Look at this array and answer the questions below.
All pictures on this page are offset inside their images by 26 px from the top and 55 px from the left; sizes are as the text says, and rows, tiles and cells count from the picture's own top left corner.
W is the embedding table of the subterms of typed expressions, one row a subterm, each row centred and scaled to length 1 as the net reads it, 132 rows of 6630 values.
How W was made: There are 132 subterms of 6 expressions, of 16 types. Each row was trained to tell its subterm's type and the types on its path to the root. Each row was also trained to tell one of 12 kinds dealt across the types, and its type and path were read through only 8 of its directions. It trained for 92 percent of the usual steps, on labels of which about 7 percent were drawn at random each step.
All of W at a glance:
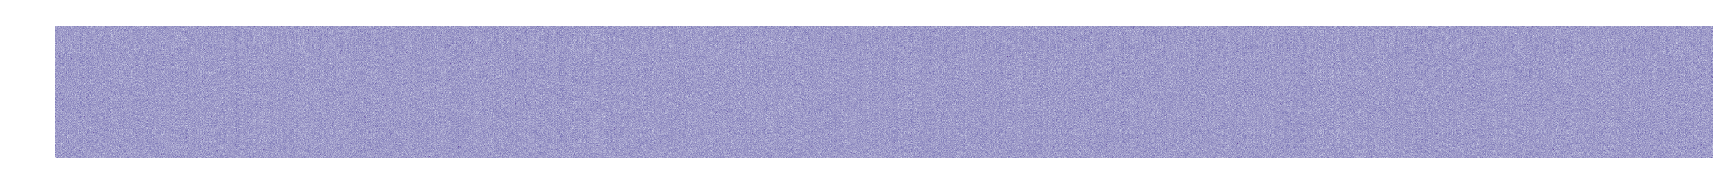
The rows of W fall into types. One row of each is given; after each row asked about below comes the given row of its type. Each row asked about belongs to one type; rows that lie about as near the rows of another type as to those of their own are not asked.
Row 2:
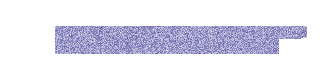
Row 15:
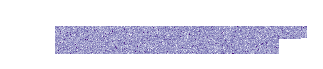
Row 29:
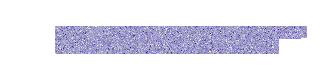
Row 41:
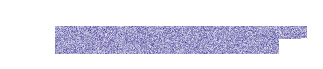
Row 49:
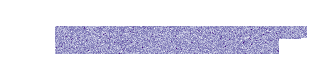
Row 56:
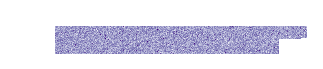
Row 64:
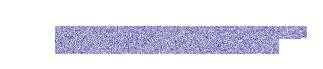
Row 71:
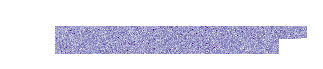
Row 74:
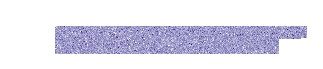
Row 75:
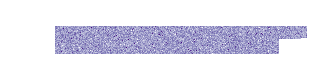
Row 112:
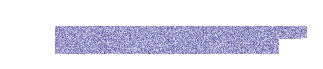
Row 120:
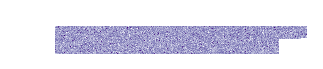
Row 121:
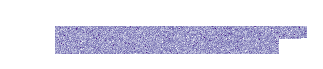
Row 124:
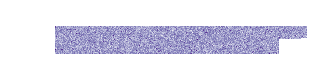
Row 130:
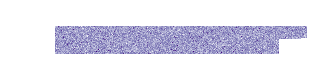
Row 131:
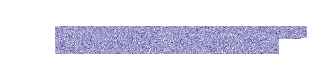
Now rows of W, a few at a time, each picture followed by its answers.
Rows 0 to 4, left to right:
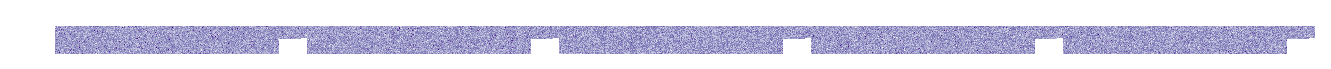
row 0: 112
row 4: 56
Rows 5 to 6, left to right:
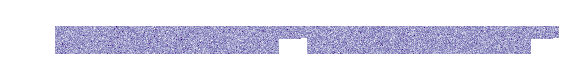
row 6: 64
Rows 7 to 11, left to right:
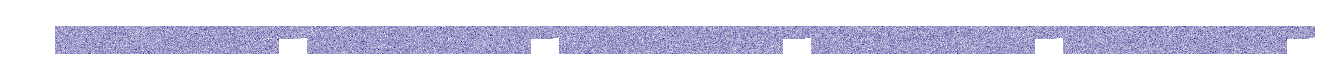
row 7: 75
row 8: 64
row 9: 120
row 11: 29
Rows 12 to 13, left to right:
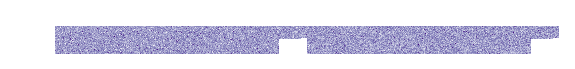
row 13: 29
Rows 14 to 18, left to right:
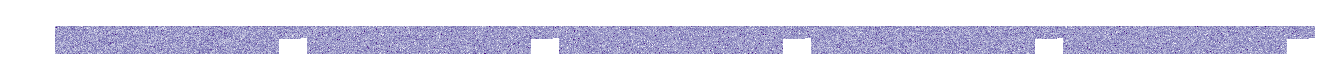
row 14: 29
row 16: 124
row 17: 49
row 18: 112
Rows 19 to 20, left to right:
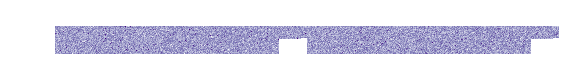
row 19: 121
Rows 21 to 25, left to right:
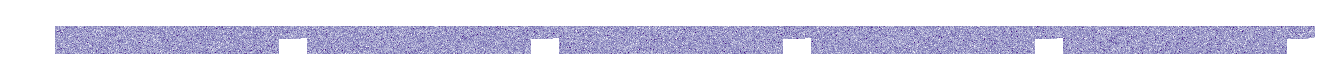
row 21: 75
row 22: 112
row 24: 75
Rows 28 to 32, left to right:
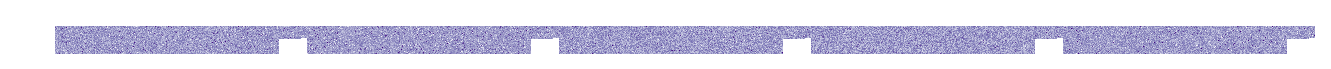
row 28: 2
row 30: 2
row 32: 56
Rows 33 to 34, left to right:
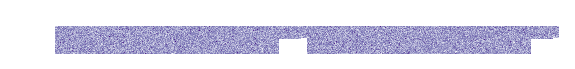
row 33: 124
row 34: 64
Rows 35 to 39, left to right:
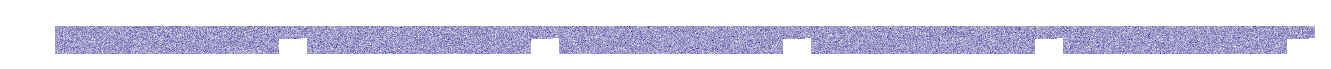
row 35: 121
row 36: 75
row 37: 56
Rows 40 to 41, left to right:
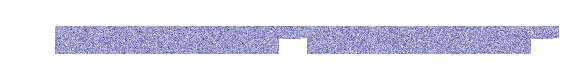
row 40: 15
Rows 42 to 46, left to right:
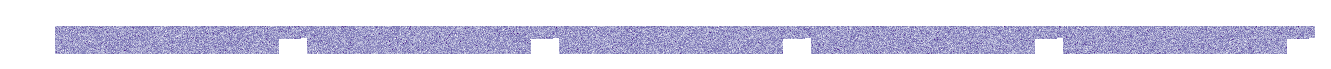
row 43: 2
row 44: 56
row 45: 74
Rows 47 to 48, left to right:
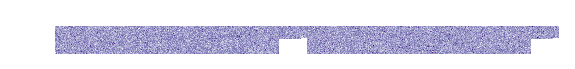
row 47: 49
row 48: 130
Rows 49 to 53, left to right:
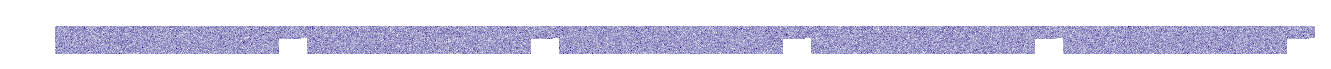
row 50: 131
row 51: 2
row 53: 56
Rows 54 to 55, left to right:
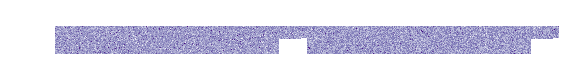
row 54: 71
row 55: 74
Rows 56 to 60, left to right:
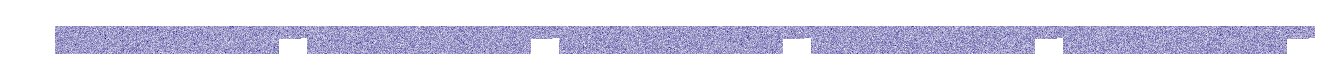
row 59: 120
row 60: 29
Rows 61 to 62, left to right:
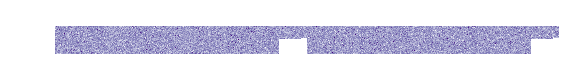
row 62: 64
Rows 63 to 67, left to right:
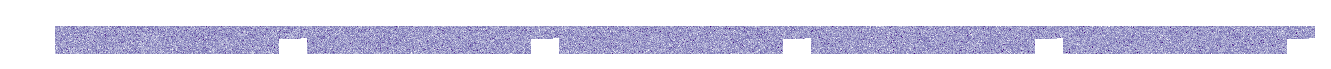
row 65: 112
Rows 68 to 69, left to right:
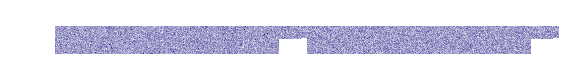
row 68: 41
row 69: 64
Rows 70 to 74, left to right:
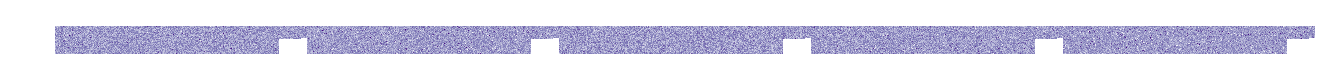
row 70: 131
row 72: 29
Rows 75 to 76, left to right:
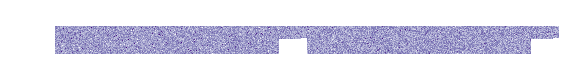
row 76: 49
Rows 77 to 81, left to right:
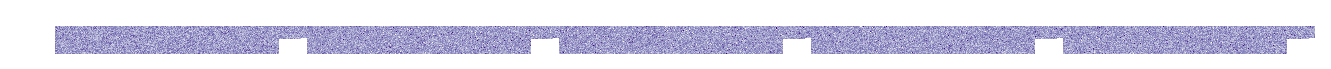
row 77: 75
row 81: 41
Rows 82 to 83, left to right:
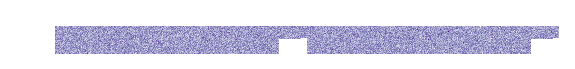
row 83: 131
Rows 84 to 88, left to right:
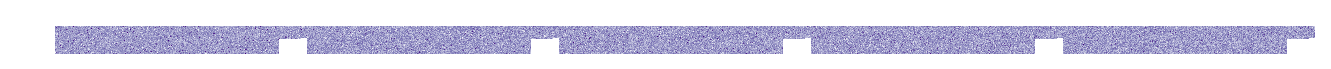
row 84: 130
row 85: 15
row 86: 124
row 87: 29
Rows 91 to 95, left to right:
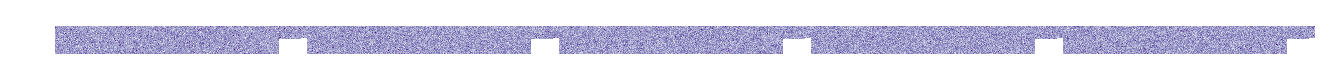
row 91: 124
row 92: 2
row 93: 124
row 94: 74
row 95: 49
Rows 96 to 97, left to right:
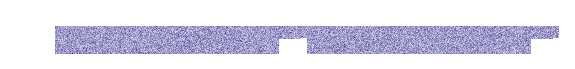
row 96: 75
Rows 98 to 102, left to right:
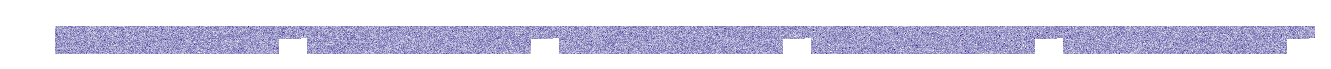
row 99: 112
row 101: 71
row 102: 41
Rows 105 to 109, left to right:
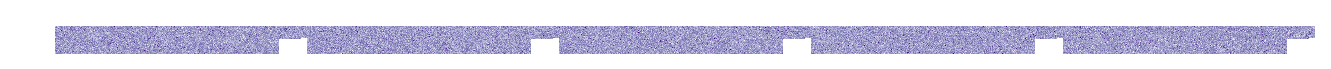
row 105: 64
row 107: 56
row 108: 15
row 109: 120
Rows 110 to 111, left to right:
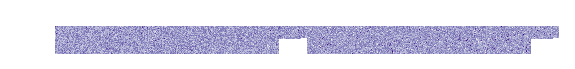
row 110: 120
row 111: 56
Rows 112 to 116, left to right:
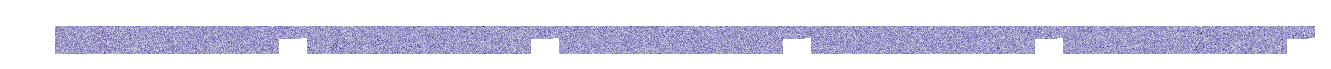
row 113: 124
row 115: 64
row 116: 49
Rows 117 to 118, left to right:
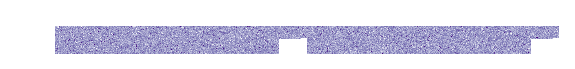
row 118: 41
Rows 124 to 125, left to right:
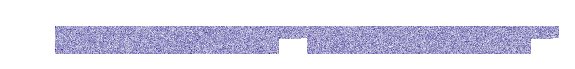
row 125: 124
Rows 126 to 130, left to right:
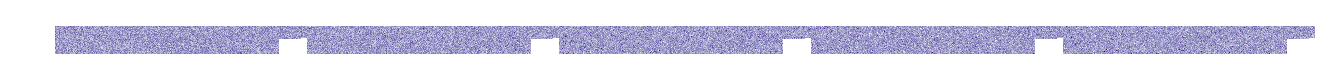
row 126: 29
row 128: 121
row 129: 74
